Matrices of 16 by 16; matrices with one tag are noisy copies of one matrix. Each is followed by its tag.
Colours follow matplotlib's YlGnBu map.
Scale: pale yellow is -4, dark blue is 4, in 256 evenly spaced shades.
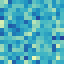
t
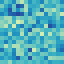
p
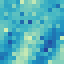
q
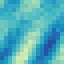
q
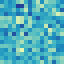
p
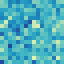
t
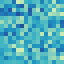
p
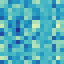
t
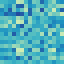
p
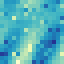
q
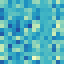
t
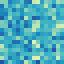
t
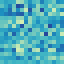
p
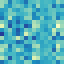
t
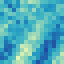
q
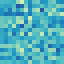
p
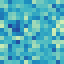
t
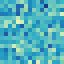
p
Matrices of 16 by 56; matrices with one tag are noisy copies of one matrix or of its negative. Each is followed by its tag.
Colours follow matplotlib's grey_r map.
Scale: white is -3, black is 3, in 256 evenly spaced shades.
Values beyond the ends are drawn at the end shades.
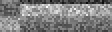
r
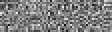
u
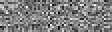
u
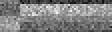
r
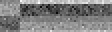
r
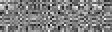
u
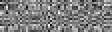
u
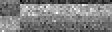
r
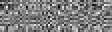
u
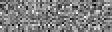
u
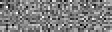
u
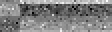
r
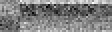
r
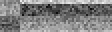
r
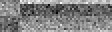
r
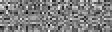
u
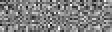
u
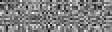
u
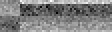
r
